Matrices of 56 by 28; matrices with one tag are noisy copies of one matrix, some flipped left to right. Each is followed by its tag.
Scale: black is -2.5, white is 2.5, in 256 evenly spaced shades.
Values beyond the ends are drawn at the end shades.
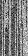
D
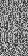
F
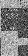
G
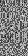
F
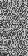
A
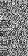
A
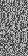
F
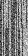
D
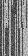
D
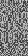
F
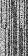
D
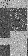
G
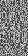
F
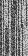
D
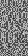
F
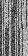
D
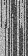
D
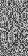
F
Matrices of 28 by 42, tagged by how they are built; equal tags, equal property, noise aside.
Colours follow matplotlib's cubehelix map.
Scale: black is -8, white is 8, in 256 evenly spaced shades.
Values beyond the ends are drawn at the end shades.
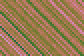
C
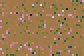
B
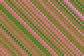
C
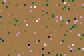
B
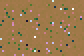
B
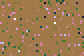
B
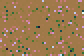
B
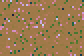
B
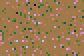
B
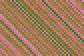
C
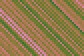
C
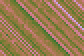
C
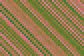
C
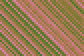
C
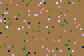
B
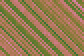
C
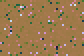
B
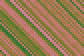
C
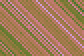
C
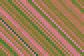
C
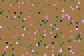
B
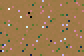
B
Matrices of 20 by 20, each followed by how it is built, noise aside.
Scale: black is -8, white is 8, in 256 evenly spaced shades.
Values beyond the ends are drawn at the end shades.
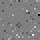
sparse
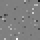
sparse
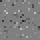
sparse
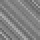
Toeplitz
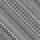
Toeplitz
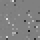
sparse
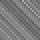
Toeplitz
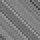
Toeplitz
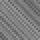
Toeplitz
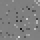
sparse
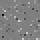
sparse
